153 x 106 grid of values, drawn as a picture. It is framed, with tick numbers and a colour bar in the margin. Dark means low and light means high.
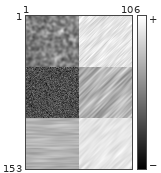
The table splits into 3 rows of 2 panels. Panel 1,1: middling, blotchy. Panel 1,2: very high, slanting up to the right, faint in contrast. Panel 2,1: low, fine-grained. Panel 2,2: high, slanting up to the right. Panel 3,1: high, streaked across, faint in contrast. Panel 3,2: very high, slanting up to the right, faint in contrast.
